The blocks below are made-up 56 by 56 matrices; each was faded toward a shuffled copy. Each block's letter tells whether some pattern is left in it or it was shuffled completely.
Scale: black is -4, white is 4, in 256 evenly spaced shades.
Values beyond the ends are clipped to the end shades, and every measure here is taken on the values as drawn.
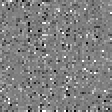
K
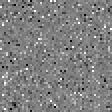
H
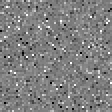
H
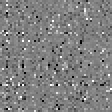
K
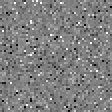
H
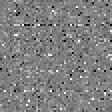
K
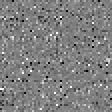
K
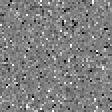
H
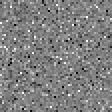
H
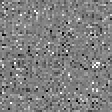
K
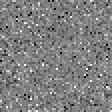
H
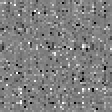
K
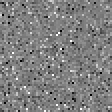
H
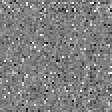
K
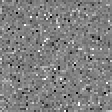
H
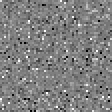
K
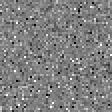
H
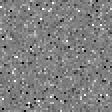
H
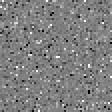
H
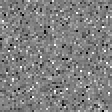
H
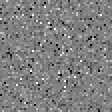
H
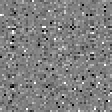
K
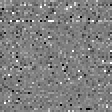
K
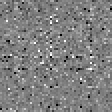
K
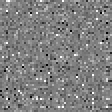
K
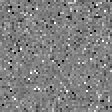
H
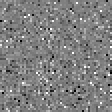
K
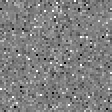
H
